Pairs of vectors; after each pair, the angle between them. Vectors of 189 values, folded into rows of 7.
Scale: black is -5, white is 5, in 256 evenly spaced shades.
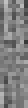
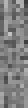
nearly parallel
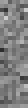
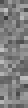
nearly opposite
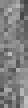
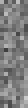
partly aligned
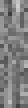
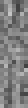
nearly opposite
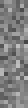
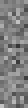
partly opposed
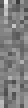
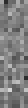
partly opposed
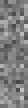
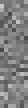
orthogonal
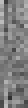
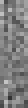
nearly parallel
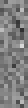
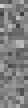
partly aligned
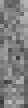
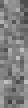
nearly opposite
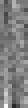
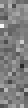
orthogonal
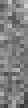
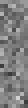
partly aligned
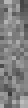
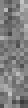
nearly opposite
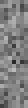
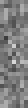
nearly opposite
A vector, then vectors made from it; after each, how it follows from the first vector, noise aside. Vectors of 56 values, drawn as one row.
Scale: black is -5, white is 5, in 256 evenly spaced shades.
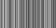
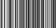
scaled up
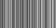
reversed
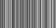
reversed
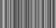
sign-scrambled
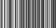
scaled up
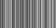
reversed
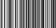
scaled up
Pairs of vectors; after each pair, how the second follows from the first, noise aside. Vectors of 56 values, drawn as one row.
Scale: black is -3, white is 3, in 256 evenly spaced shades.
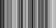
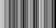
reversed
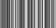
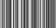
reversed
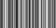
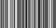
reversed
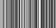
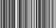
reversed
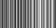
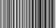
negated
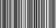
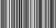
reversed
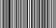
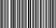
negated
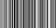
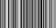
reversed
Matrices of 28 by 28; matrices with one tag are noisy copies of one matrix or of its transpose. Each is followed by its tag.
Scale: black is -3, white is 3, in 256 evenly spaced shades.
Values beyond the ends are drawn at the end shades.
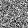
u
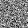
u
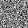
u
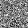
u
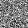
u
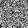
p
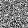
u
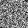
p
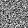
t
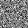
u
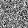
u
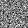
t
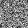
p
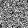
p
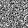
t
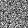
t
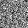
p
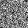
p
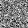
u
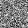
u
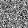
u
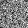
p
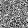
u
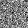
p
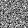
t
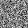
u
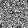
p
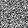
t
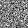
t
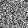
p
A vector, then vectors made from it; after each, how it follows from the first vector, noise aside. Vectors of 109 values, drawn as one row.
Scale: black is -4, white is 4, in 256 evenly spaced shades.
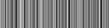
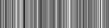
sign-scrambled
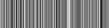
sign-scrambled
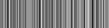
reversed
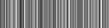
negated
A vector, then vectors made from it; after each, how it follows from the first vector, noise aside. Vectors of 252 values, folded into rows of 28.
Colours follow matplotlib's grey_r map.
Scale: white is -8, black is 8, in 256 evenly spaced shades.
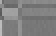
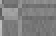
copied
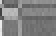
scaled up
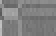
copied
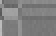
copied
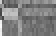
scaled up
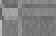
copied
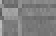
copied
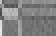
scaled up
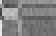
scaled up
